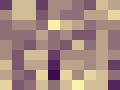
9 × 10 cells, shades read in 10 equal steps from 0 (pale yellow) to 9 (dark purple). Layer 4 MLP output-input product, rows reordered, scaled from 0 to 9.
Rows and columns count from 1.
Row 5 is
4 5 6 4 5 6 2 5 3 5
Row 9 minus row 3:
-4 2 1 -3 5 0 -3 -3 -2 4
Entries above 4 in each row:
4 3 3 7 6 2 3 4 4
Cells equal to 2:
15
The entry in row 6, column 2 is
6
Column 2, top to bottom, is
2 2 4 5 5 6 6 5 6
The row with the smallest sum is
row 9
